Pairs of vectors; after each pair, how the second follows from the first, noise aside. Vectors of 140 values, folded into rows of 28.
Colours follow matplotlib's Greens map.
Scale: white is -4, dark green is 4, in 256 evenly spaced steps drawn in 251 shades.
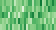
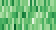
reversed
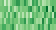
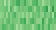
shrunk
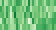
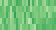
shrunk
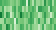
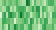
sign-scrambled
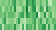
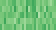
shrunk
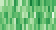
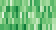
reversed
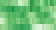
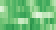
wrapped around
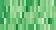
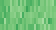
shrunk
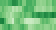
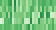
sign-scrambled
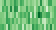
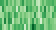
wrapped around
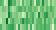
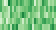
sign-scrambled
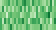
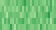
shrunk
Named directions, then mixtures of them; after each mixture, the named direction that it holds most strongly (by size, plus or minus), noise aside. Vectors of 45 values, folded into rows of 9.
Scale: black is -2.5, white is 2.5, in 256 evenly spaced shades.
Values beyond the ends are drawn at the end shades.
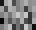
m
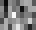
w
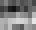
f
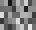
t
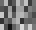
t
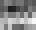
f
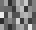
t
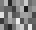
t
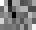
m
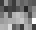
f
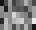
m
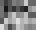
w
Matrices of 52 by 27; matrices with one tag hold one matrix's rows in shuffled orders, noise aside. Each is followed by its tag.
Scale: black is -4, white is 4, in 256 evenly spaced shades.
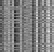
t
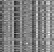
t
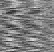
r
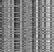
t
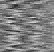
r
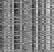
t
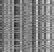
t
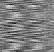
r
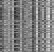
t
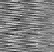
r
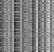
t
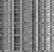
t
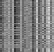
t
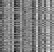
t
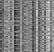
t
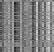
t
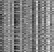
t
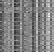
t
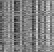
t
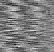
r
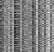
t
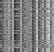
t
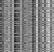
t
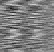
r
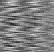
r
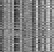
t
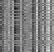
t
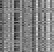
t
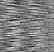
r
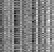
t
